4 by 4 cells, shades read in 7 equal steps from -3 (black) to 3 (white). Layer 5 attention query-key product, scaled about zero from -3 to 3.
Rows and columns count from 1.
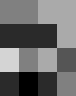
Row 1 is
0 0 1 1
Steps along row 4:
down up up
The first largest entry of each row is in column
3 4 1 4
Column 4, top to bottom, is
1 1 -1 0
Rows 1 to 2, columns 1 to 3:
0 0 1 | -2 -2 -2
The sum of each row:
2 -5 2 -7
